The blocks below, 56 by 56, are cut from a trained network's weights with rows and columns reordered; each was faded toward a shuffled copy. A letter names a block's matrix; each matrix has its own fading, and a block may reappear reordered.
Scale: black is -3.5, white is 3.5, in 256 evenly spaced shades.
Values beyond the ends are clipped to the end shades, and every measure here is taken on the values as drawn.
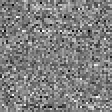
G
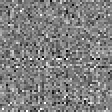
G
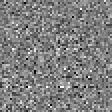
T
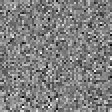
T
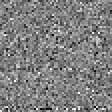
T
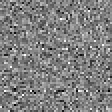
T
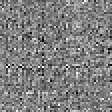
G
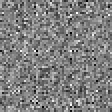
G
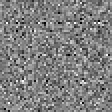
T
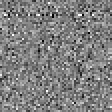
T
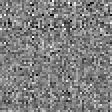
G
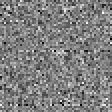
G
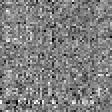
G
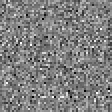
G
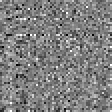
G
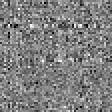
G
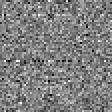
T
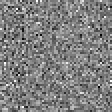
T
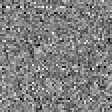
G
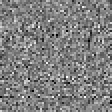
G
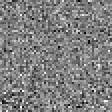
G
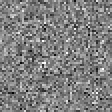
T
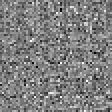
G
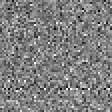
T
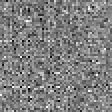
G
